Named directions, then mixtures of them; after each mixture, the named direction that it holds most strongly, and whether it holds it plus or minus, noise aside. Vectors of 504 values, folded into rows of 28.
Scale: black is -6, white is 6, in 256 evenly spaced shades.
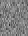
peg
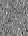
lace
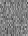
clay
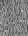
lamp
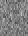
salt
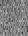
lamp, plus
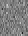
lace, plus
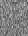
salt, plus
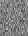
lamp, minus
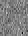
lace, plus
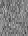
peg, minus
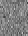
salt, plus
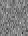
lace, plus
